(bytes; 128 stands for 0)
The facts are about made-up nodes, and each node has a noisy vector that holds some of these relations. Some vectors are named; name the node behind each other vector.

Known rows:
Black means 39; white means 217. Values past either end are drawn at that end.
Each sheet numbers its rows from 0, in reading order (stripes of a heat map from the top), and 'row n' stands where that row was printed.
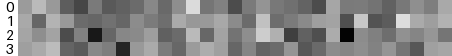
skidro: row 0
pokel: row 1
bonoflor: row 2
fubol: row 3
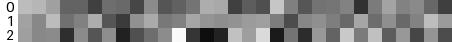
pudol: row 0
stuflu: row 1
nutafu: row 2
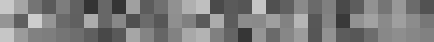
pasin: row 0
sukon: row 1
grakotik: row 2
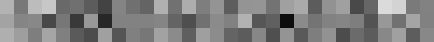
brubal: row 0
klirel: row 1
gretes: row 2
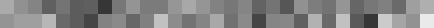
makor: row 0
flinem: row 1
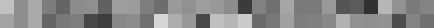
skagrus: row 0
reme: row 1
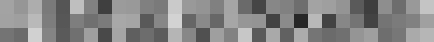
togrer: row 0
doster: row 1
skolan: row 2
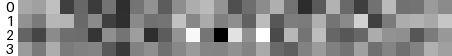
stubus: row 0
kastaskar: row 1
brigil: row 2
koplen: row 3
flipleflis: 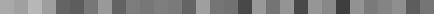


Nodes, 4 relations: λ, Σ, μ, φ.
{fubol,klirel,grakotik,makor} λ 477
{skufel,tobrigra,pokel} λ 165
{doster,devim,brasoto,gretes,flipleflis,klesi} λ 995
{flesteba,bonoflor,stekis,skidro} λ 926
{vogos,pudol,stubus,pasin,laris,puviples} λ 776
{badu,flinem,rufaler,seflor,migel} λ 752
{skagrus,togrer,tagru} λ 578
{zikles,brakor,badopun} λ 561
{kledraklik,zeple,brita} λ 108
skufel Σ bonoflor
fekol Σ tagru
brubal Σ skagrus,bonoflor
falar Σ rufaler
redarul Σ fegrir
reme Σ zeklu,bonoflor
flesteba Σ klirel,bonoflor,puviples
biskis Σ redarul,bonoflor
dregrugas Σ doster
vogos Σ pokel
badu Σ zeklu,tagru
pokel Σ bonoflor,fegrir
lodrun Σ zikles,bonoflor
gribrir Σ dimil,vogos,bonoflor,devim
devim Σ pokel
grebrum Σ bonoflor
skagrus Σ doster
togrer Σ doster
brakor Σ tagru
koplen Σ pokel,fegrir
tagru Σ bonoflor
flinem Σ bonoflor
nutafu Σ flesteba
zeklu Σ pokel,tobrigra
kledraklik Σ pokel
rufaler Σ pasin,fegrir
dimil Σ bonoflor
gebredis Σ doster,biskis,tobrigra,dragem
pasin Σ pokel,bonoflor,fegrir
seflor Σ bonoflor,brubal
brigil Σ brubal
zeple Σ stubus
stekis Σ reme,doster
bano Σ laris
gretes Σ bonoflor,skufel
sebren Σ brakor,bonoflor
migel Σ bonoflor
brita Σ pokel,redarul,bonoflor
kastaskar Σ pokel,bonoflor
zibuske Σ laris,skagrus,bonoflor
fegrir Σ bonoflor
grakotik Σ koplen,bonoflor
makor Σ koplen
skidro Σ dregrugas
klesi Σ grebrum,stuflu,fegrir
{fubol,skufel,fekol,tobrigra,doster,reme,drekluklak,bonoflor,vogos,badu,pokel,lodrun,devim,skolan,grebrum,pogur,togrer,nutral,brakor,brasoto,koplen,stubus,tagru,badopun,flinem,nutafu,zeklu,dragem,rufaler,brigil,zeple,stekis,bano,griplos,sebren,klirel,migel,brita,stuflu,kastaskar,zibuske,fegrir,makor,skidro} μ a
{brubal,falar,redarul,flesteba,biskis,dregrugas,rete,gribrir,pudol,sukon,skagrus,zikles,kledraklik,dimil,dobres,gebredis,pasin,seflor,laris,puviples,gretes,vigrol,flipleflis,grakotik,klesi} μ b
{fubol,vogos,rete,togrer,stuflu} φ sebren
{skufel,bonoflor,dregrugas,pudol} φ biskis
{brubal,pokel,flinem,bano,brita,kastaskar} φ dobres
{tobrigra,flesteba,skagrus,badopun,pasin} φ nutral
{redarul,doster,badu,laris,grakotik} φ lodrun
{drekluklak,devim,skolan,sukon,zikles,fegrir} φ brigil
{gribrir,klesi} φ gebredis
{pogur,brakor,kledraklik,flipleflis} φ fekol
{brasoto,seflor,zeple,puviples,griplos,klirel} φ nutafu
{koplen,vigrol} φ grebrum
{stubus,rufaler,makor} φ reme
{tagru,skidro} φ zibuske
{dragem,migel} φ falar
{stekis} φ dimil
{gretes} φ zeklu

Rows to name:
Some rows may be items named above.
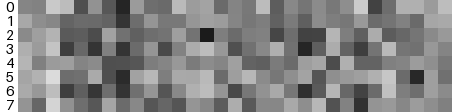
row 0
bano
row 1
makor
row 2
brasoto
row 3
stubus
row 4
gribrir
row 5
nutral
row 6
stubus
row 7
sukon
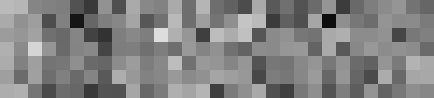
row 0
flesteba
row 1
bonoflor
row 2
zibuske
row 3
vigrol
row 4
skufel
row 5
tagru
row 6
vogos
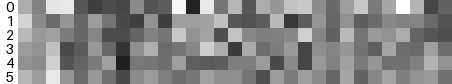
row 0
dobres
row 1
kledraklik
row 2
gebredis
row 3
badopun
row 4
griplos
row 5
rete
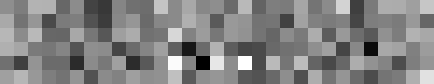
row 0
kastaskar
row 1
brakor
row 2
tobrigra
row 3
seflor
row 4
brigil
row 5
badu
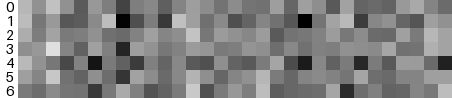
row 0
dregrugas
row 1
zeple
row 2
skufel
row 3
pogur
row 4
puviples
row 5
dragem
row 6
devim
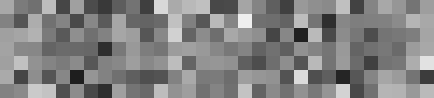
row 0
brita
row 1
fegrir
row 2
doster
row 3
makor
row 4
badu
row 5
zikles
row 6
bano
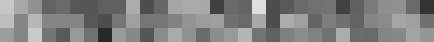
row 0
laris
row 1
redarul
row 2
dragem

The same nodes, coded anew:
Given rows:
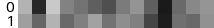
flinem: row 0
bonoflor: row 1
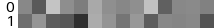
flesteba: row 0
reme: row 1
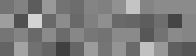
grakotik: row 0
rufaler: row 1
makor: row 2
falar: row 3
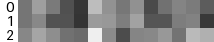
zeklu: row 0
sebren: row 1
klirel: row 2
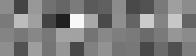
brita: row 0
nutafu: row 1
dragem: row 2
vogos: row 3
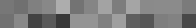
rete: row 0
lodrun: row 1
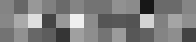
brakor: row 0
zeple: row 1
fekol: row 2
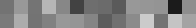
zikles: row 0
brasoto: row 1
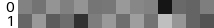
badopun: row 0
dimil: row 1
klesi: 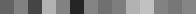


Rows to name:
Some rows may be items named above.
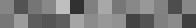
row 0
laris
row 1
nutral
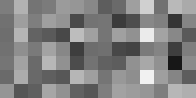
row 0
brasoto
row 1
fegrir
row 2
gebredis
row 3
fegrir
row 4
zikles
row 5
gebredis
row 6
brubal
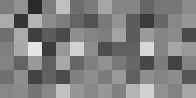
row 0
doster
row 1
flinem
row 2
zibuske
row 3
zeple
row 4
tobrigra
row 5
zibuske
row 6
dregrugas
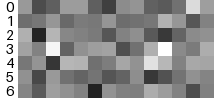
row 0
bano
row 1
kledraklik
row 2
flinem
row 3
seflor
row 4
skagrus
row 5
brita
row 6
pasin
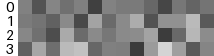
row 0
skufel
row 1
dobres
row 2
tagru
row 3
sukon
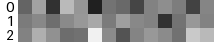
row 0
devim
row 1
fubol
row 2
klirel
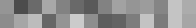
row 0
brubal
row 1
griplos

